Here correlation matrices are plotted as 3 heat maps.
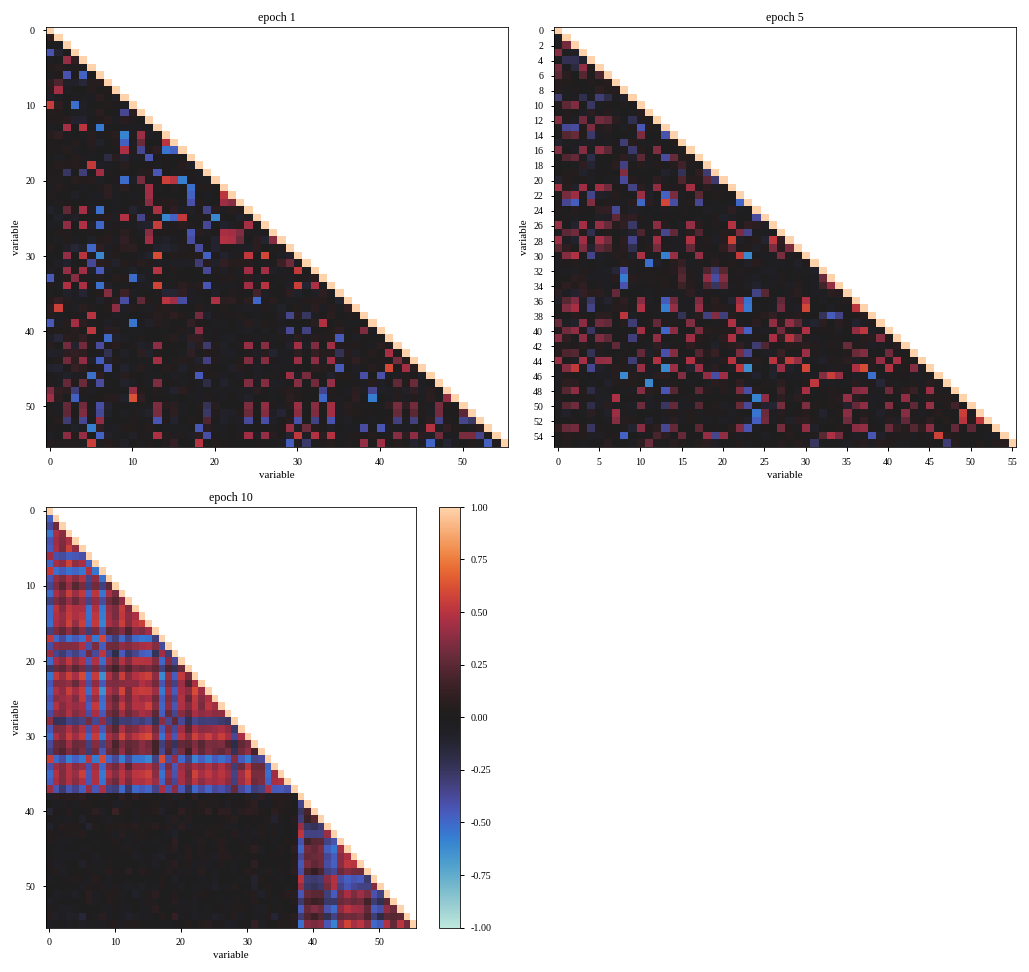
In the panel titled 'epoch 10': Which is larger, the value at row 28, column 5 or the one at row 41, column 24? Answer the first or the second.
the second
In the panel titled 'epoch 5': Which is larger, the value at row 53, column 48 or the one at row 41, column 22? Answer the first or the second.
the first
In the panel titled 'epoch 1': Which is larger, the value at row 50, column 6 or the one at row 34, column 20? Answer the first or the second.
the second
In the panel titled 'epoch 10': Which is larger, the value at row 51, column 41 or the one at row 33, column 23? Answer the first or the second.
the first
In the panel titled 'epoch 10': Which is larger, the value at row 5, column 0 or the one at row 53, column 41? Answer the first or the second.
the second
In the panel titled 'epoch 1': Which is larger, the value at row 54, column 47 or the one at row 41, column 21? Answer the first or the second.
the first
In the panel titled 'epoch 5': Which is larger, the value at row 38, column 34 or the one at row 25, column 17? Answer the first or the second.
the second
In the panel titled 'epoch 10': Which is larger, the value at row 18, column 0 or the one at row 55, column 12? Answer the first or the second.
the second
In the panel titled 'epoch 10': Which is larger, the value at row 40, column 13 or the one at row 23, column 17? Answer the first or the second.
the first
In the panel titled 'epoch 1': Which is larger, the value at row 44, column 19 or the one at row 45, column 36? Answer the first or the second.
the second
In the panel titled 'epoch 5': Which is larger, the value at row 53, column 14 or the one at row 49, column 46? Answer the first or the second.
the first
